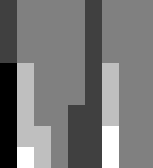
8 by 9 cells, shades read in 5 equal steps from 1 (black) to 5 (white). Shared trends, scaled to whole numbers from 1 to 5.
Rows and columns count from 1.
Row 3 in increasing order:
2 2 3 3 3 3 3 3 3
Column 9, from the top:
3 3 3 3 3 3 3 3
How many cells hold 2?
14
